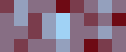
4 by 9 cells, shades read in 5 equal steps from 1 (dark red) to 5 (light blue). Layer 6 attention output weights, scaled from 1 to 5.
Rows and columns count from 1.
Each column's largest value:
3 4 3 4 5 3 3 4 3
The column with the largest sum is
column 5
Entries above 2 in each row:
6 6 8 6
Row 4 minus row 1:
1 -2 0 0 3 1 -2 -2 0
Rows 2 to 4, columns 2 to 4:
4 2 4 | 3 2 4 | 2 3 3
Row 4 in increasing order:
1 2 2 3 3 3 3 3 4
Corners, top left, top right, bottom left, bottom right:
2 3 3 3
